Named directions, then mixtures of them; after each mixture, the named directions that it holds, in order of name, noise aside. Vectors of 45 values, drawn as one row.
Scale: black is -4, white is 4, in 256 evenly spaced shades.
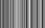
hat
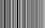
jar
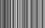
hat, jar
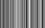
hat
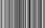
hat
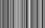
hat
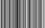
hat, jar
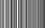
jar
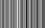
hat, jar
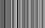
hat, jar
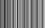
hat, jar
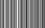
hat, jar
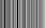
jar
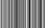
hat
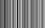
hat, jar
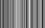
hat
